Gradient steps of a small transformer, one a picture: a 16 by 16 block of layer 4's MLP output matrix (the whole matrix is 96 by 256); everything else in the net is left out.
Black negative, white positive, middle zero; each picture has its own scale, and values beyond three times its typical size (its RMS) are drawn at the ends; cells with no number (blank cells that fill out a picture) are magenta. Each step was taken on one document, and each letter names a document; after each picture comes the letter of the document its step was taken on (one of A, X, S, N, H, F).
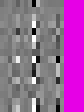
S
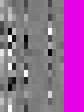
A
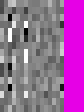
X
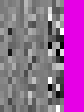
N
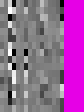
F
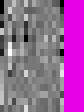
X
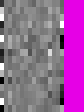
X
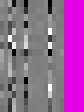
A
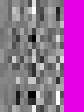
S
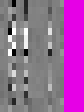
A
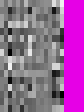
N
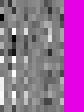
F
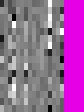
F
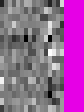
X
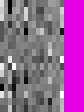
X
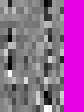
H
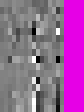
S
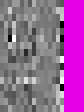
N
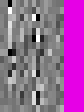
H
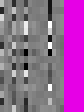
A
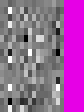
N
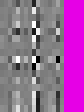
S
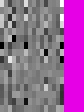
H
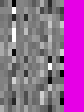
F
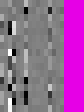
A
